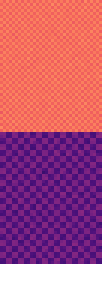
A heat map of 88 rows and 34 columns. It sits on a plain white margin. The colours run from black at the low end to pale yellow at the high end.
It is made of 2 by 1 panels. Panel 1,1: high, checkered, faint in contrast. Panel 2,1: low, checkered.
